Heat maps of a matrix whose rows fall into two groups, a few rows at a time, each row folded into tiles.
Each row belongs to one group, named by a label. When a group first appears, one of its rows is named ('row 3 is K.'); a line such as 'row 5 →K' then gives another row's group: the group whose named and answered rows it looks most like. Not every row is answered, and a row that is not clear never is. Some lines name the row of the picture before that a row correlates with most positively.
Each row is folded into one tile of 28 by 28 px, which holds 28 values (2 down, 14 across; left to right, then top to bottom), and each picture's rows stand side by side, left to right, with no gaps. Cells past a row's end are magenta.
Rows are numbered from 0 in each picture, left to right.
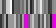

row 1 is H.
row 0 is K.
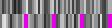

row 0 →H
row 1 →K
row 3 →H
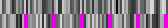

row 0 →K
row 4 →H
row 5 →K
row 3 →H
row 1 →H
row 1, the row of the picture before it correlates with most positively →3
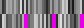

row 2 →K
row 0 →K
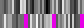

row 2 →H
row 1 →H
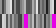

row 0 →K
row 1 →K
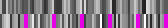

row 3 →H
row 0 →H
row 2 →K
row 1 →K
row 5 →K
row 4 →K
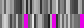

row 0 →H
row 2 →H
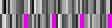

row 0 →H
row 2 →K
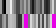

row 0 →K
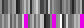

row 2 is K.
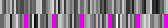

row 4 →H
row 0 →H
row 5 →H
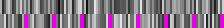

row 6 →K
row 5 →H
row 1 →K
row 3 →K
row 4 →H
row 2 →K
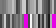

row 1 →H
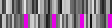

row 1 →H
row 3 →K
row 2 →K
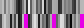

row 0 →H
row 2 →H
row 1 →H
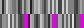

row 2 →H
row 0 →H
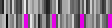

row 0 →K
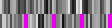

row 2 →K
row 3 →K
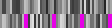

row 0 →H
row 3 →H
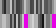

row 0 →H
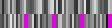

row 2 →H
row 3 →H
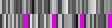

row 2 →K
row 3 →K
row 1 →H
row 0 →H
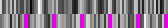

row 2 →H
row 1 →K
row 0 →H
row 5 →H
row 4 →K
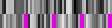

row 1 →H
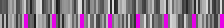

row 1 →K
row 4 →H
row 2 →K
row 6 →H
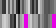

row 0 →H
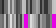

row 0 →K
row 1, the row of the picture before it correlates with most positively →0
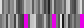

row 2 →K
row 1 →H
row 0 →H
